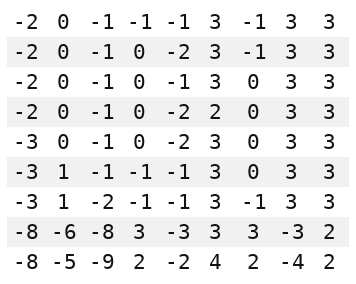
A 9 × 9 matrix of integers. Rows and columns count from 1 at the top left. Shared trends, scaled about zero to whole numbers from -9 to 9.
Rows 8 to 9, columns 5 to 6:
-3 3 / -2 4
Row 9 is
-8 -5 -9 2 -2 4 2 -4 2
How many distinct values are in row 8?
5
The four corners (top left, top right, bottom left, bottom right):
-2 3 -8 2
